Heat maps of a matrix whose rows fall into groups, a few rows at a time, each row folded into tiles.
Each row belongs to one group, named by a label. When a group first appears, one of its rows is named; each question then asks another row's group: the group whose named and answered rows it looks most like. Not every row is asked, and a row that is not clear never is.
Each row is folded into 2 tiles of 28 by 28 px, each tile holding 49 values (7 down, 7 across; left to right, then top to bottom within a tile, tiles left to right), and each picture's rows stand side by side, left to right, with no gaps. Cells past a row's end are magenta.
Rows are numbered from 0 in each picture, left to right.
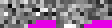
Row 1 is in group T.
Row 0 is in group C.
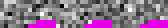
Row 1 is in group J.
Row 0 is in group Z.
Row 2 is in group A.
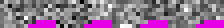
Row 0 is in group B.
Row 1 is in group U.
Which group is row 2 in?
T
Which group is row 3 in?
A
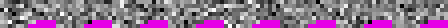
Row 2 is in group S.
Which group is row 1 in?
C
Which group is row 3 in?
C
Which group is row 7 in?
B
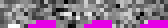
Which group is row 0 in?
T
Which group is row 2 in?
J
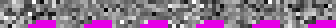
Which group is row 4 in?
S
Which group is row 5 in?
B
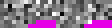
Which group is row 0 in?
A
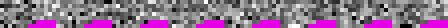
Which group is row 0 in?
U
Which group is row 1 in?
C
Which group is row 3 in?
B
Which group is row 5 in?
T
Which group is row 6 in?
B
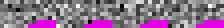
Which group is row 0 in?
B
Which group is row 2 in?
A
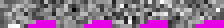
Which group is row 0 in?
T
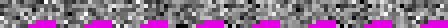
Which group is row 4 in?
U
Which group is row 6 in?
U
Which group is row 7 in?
B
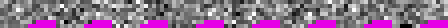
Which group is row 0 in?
A
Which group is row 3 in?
Z
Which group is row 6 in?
A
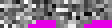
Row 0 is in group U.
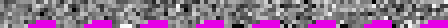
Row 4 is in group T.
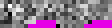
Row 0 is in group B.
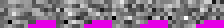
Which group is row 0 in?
J
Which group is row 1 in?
J
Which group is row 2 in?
S
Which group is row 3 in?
S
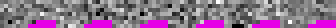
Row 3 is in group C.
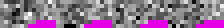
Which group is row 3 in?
U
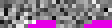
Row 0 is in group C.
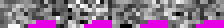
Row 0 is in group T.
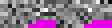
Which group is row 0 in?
C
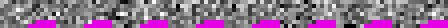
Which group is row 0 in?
A
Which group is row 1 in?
C
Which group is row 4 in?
A
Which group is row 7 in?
Z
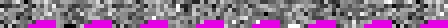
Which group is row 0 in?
U
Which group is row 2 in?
U
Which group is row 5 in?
T
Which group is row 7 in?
U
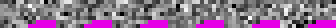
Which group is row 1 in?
Z
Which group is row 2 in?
Z
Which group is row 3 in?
A
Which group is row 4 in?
B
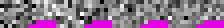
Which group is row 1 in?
S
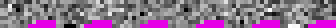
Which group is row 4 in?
C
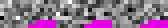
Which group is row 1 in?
Z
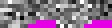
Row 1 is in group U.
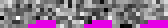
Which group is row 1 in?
S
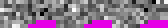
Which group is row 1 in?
A
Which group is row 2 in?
S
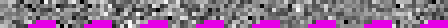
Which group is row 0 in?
S
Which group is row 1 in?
U
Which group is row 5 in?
A
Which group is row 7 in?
J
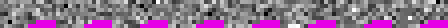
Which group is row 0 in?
J
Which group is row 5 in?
T
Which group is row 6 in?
A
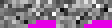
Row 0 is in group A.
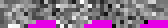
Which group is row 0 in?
T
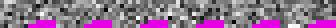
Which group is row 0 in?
Z
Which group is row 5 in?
T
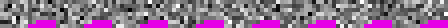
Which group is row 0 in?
C
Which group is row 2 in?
B
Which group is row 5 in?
Z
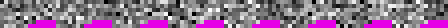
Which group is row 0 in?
B
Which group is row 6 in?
U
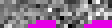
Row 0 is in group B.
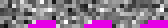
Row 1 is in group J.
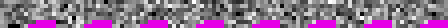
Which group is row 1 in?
C
